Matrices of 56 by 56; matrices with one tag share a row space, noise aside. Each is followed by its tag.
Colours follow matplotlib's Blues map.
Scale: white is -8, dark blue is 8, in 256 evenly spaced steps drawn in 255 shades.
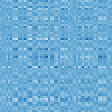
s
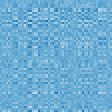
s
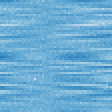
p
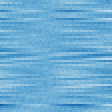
p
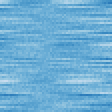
p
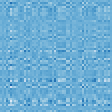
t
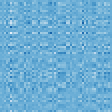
t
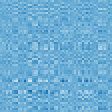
s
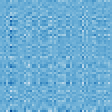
t
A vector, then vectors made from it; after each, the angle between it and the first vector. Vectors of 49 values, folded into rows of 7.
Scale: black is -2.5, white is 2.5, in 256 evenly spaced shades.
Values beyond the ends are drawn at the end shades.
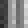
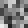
orthogonal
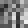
partly aligned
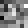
partly aligned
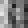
nearly opposite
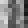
nearly opposite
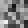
partly opposed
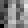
nearly parallel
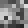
orthogonal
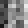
nearly parallel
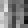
nearly opposite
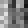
nearly opposite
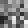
partly aligned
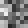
partly opposed
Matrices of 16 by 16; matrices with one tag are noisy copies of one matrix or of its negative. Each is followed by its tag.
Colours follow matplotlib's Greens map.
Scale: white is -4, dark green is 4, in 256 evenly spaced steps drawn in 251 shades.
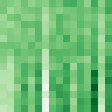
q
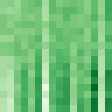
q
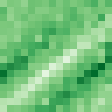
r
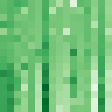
q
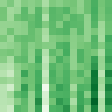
q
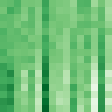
q
